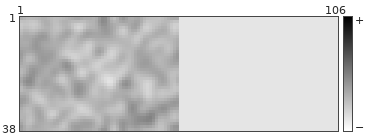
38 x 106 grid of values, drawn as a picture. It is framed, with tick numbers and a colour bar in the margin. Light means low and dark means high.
The table splits into one row of 2 panels. Panel 1,1: low, blotchy. Panel 1,2: very low, flat.
